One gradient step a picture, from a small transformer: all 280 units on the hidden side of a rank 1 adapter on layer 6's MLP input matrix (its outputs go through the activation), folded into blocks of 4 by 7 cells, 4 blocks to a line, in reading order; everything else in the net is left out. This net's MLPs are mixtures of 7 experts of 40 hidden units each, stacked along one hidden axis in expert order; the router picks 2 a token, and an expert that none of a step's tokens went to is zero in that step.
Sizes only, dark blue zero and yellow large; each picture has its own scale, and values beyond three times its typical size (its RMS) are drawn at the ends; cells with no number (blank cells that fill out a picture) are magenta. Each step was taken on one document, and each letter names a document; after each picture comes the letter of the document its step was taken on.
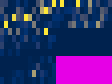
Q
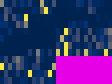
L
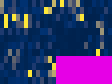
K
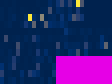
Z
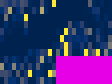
L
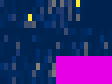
Z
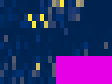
Z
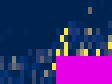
L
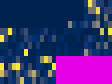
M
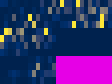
Q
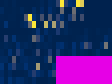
Z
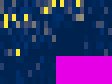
K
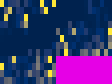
L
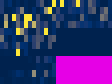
Q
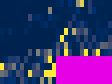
L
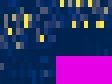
Q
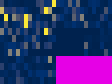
K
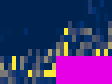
L
